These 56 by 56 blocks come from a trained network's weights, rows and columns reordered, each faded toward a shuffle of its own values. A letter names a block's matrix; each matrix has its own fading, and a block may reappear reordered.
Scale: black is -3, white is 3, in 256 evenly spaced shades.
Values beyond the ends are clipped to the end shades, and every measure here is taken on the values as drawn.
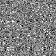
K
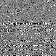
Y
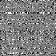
Y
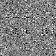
K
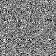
K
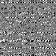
Y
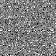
K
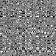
Y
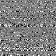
Y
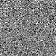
K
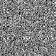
K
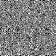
K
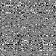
Y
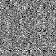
K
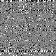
Y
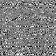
Y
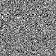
K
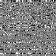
Y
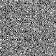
K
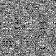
K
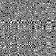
Y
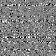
Y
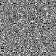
K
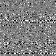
Y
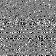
Y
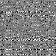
Y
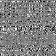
Y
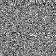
K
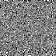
K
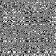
Y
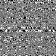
Y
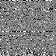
Y
